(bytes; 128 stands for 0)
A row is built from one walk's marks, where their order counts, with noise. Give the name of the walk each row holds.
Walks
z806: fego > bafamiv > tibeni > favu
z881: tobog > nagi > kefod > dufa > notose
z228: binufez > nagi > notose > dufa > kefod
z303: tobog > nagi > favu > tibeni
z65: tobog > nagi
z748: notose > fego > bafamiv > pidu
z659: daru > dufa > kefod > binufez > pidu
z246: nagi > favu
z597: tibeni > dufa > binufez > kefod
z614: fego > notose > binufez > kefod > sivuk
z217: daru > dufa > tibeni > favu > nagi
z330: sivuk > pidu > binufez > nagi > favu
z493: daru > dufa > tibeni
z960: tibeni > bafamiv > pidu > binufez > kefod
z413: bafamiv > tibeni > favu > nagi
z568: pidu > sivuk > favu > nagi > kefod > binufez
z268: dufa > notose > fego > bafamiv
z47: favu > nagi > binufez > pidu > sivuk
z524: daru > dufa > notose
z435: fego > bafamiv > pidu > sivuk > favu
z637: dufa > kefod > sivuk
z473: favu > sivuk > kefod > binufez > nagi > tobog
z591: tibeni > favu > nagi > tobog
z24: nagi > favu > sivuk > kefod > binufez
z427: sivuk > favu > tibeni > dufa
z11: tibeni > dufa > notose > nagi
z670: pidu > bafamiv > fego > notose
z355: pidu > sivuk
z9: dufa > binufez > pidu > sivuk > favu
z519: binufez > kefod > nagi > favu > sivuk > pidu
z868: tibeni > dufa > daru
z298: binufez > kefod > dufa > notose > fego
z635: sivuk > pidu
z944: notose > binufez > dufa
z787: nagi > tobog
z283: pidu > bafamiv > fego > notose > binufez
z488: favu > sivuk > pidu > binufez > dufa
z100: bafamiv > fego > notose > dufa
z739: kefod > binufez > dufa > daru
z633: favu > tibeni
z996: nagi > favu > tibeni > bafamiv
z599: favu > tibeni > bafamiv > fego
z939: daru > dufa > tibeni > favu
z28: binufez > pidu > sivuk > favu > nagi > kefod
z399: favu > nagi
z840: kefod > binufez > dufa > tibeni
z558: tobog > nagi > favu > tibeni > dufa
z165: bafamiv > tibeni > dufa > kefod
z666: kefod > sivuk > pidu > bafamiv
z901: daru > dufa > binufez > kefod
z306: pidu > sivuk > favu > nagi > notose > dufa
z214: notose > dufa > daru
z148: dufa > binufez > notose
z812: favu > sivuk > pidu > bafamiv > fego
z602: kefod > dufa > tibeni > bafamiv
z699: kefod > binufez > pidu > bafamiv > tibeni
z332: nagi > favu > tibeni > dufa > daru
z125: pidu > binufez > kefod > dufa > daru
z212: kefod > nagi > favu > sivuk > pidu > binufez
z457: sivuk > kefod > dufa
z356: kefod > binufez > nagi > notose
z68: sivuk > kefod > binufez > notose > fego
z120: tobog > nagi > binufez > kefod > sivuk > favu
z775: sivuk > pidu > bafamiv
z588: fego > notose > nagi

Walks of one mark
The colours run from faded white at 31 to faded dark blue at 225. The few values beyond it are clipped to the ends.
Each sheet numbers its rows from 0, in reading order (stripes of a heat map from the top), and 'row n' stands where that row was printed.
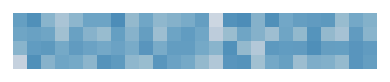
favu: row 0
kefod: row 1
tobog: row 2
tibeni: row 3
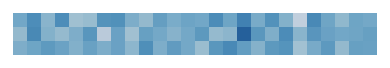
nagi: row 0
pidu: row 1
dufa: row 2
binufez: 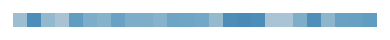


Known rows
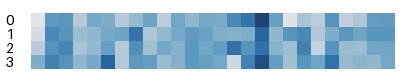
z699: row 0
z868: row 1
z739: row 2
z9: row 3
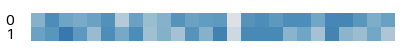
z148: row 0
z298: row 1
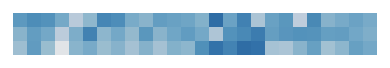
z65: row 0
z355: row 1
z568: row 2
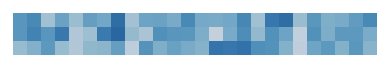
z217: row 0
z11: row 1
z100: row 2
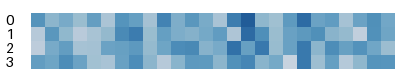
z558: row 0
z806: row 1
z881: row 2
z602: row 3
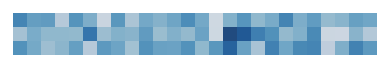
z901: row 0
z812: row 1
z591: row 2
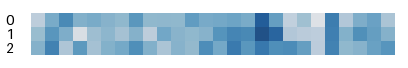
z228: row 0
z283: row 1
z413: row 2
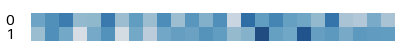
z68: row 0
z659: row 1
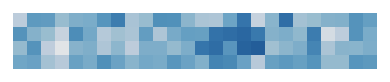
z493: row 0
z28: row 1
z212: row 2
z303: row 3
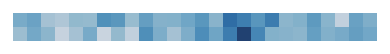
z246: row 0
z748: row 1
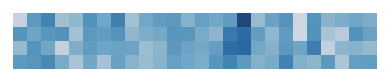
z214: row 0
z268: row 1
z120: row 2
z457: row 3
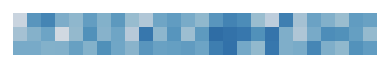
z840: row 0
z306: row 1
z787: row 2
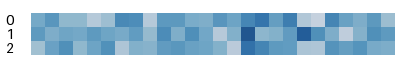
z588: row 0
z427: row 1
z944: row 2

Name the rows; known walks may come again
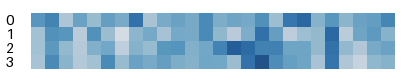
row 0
z217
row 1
z960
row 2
z356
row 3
z435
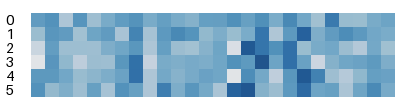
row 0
z399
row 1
z524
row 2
z599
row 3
z332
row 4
z939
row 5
z558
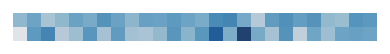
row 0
z303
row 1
z125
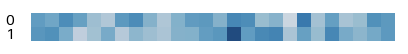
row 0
z602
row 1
z666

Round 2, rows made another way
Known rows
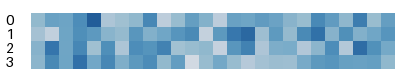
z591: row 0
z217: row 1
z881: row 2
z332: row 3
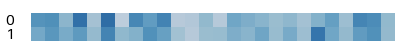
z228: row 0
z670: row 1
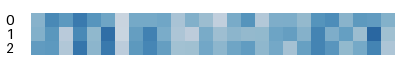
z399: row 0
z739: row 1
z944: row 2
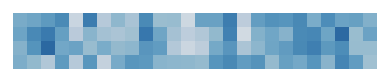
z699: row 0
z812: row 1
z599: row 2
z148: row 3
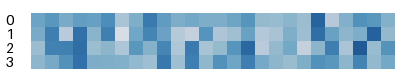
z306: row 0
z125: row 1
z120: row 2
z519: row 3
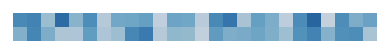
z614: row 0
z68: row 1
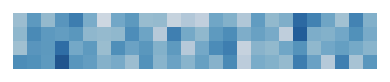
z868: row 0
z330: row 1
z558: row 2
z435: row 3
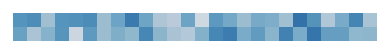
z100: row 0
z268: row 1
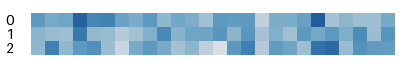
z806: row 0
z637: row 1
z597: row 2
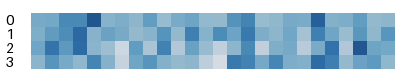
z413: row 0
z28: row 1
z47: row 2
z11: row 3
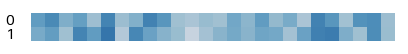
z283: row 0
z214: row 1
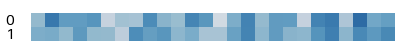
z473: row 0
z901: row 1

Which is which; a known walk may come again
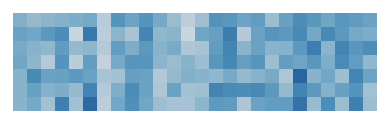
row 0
z524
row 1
z699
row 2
z901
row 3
z148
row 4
z635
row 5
z356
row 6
z840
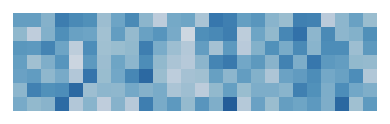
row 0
z588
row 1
z939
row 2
z666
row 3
z268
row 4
z298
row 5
z633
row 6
z9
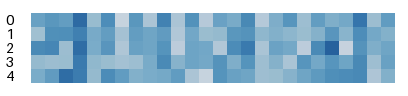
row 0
z212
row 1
z65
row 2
z614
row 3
z637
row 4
z996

